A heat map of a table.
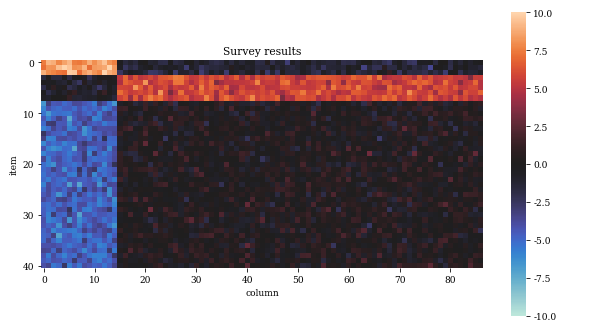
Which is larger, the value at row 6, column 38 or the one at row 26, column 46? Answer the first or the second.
the first
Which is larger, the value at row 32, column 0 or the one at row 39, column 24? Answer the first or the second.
the second
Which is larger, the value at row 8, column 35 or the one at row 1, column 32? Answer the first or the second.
the first
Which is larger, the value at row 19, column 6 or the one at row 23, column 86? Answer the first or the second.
the second
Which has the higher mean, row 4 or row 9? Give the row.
4
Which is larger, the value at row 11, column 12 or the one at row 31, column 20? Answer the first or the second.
the second
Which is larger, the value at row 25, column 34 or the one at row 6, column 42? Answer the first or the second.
the second
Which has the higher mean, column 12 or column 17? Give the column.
17
